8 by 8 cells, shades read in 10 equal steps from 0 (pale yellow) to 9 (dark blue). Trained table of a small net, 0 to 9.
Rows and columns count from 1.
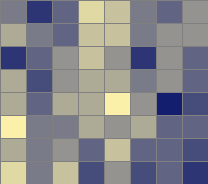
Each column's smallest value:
0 5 2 1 0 3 4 4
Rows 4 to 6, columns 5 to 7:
3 5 4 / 0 4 9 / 4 3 6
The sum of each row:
37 31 42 35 35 32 39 40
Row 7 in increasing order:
2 3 4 5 6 6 6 7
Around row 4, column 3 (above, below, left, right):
4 3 7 3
